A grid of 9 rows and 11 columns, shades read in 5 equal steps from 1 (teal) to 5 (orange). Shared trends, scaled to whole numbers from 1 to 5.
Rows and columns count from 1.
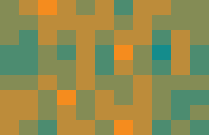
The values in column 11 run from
2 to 3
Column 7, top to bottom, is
2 3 4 5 4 3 3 4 5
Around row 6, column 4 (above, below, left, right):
3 5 4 4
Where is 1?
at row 4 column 9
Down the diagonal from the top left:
3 3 4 2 4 3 3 4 2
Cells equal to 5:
4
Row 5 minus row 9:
-2 -1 1 -1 0 -1 -1 -1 0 1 0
